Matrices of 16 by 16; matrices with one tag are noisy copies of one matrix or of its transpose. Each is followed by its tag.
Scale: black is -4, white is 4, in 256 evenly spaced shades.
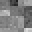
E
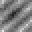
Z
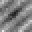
Z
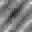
Z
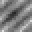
Z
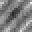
Z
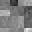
E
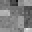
E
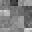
E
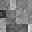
E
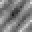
Z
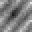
Z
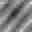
Z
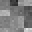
E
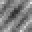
Z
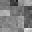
E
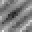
Z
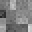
E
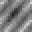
Z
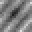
Z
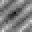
Z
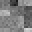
E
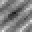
Z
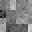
E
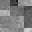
E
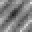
Z
